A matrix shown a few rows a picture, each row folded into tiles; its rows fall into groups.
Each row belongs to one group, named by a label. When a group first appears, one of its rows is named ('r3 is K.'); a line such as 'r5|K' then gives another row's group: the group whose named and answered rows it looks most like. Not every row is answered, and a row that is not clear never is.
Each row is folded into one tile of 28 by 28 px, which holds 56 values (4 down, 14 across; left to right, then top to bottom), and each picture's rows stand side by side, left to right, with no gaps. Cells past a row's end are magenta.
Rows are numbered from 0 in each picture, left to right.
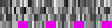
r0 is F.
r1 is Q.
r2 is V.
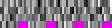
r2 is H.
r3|Q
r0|H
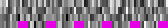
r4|V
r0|V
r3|Q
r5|Q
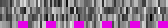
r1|V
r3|F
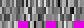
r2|H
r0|V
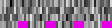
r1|H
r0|V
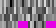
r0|V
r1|H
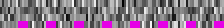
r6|F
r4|V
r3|Q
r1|Q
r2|H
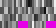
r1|Q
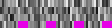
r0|H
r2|Q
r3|Q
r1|F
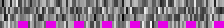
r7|F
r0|H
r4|F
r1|H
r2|F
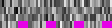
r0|H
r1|V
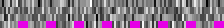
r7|V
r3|V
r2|V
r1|V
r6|Q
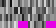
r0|F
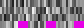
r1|Q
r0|V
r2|F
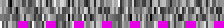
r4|V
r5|F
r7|F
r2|V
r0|V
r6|H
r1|Q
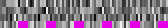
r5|F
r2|V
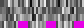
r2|H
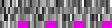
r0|H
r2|Q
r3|Q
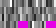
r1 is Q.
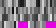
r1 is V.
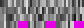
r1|H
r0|Q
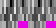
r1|V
